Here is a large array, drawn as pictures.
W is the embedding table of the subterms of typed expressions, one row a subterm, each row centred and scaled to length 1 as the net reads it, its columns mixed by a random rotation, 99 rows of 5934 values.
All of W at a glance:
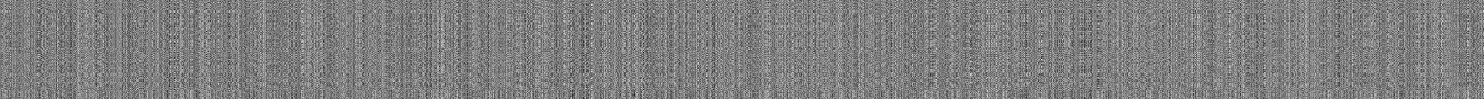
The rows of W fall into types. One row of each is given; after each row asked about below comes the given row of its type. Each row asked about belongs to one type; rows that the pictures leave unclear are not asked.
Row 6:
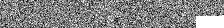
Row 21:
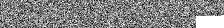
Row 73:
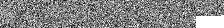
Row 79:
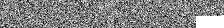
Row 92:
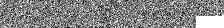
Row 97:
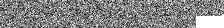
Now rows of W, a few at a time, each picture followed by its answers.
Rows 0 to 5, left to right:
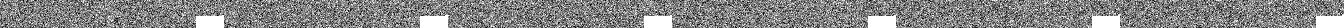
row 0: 6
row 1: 73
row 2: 21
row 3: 6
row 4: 97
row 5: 97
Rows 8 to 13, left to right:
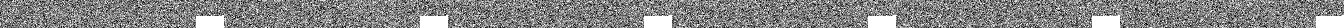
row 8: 6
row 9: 97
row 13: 73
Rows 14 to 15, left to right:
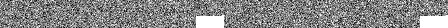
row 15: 6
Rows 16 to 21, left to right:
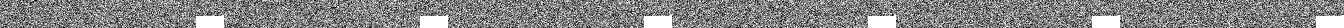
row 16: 6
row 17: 97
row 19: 92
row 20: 21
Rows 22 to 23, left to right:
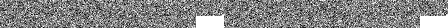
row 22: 97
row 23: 97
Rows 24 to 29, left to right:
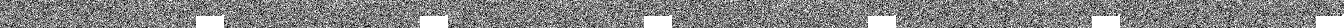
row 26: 73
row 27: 79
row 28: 92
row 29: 92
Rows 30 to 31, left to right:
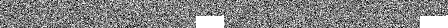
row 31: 6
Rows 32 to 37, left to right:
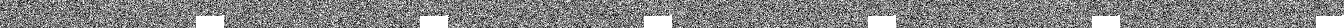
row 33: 6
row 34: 92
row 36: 6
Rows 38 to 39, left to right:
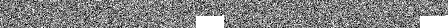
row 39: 21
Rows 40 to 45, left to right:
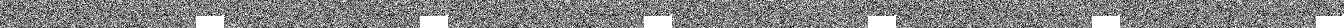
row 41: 92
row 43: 97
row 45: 92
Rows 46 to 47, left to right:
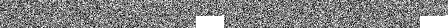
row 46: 97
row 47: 6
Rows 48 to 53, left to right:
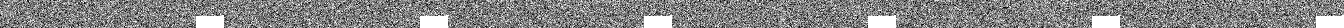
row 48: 79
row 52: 97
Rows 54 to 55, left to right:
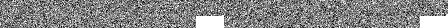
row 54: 6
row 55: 92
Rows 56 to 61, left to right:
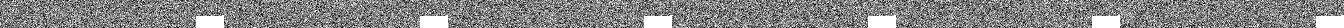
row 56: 6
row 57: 73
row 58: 6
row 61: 73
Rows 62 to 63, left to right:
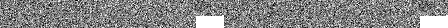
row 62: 79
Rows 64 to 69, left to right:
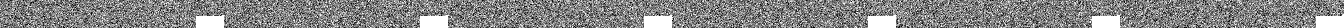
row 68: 73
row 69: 92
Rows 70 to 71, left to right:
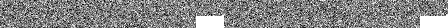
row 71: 97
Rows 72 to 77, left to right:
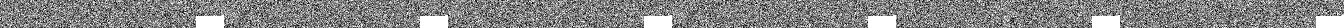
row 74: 79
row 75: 73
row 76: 6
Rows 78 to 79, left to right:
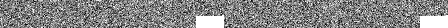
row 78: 97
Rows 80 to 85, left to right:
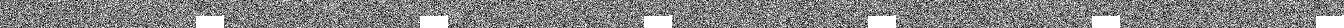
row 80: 79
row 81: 79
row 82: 73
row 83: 6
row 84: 21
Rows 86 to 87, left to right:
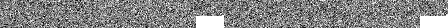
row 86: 79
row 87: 97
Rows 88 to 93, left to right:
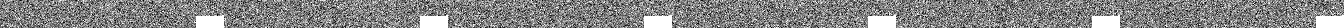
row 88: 79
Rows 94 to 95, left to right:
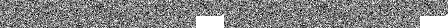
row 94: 97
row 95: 97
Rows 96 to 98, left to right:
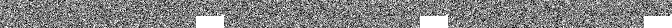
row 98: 92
